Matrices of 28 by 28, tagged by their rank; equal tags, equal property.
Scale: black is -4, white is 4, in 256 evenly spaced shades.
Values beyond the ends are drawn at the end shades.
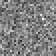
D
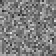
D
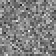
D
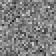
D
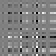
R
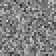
D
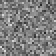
D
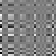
R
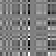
R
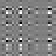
R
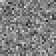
D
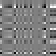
R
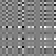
R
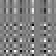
R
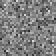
D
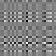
R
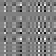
R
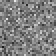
D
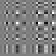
R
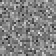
D
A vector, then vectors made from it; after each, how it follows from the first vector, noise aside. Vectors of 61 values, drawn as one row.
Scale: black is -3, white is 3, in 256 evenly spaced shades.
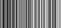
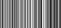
wrapped around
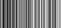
copied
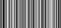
sign-scrambled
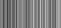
shrunk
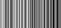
reversed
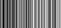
copied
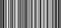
sign-scrambled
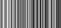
negated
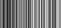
copied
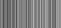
shrunk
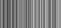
shrunk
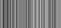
shrunk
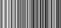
negated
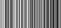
reversed
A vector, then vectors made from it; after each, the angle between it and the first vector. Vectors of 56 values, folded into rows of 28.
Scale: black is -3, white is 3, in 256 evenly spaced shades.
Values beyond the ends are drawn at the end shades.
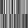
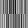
partly opposed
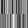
partly aligned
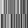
orthogonal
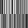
nearly parallel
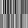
nearly opposite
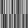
nearly parallel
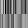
nearly opposite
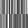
partly aligned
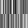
nearly opposite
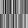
nearly opposite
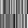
orthogonal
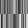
orthogonal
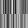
nearly opposite
